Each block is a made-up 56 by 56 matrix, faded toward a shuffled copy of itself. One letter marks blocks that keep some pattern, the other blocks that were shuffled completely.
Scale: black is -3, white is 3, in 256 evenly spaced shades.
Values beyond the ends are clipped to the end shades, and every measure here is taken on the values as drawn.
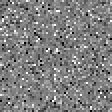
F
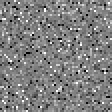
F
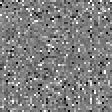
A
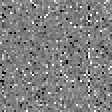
A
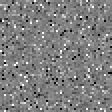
F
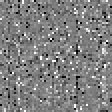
A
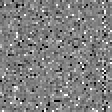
A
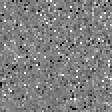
F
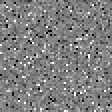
F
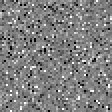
F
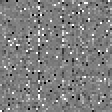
A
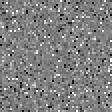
F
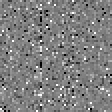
A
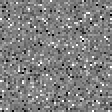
F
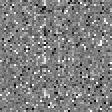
A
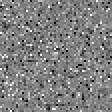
F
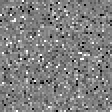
F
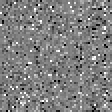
A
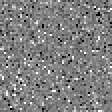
F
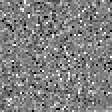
A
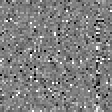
A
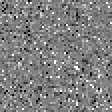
A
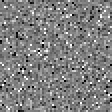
F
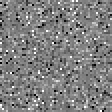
A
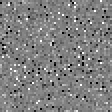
F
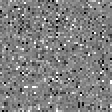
A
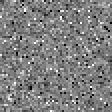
F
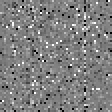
A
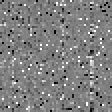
A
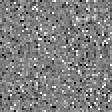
A
